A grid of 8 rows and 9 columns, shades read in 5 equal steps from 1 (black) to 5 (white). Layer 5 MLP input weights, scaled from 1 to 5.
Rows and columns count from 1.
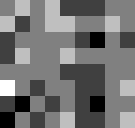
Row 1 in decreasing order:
4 4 3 3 3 3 2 2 2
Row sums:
26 30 22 28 24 27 20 24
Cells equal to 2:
20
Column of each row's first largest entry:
2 1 2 2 1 1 3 5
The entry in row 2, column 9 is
3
